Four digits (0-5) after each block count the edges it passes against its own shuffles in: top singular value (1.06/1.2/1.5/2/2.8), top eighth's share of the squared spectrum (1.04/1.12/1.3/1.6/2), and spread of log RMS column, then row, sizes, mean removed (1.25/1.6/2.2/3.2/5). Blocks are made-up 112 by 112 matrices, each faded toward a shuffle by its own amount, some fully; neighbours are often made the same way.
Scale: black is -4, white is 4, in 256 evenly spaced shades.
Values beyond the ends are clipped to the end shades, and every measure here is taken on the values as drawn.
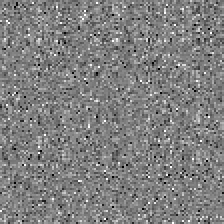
4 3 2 1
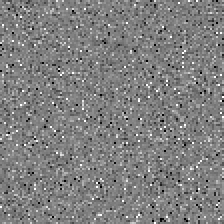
2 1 0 0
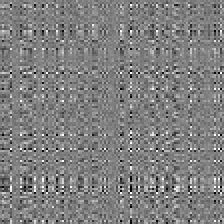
5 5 4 4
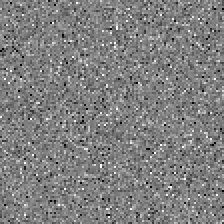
1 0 0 0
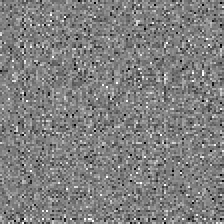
4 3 2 2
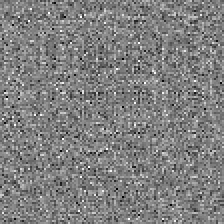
4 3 2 2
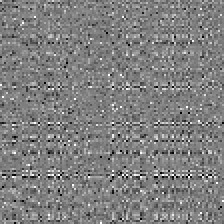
5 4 3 3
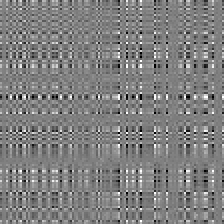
5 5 5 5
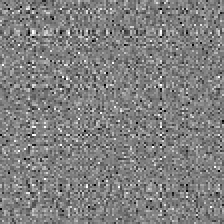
5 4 3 3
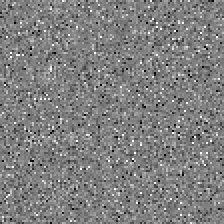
3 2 0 0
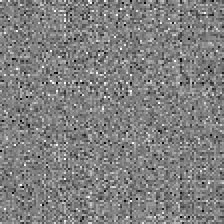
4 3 2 2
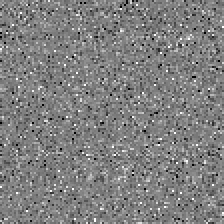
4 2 1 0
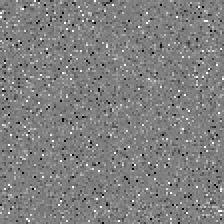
0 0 0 0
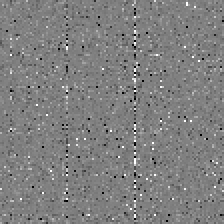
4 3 2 1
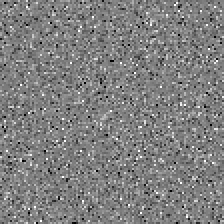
2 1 0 0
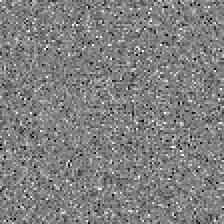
3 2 0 0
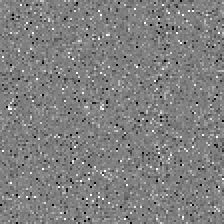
0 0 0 0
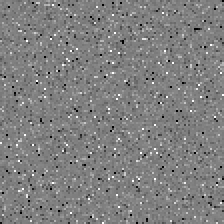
0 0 0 0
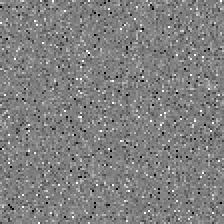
0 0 0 0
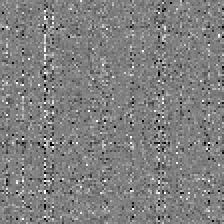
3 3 3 2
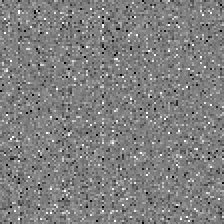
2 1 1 0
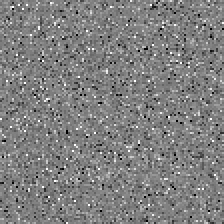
2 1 0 0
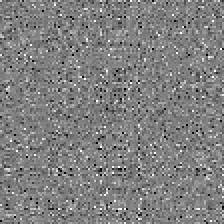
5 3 2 2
